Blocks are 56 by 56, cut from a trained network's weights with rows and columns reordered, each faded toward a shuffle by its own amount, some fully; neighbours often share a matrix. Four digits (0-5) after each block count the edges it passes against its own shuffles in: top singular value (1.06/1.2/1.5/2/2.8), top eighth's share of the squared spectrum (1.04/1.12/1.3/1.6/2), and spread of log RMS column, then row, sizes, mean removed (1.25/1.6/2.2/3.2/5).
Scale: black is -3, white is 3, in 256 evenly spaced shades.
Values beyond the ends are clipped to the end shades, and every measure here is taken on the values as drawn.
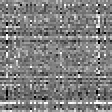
4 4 3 2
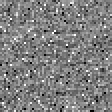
0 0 0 0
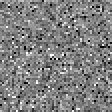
0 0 0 0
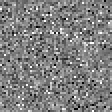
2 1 0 1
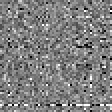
4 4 2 2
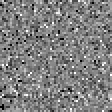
1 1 0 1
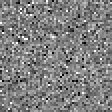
1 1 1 0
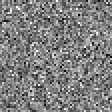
0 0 0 0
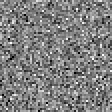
0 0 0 0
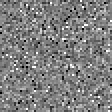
1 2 0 0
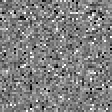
2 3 1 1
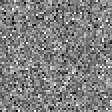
0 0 0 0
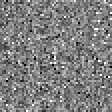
2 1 0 0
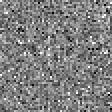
1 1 0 0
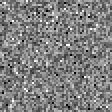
0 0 0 0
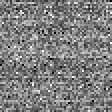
2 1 0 0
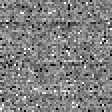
2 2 0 0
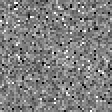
0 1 0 0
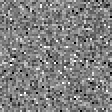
2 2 0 1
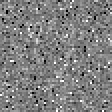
1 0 0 0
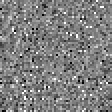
2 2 1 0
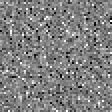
1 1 0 1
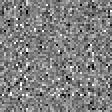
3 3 2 2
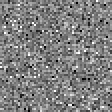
1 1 0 0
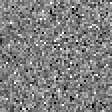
1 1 0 0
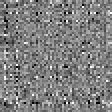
3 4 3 3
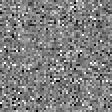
2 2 0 1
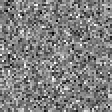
1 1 0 0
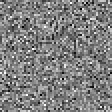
2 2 0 1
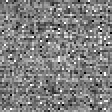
2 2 1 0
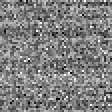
2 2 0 0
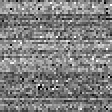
4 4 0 2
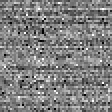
3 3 1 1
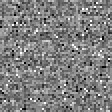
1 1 0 0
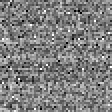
2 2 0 1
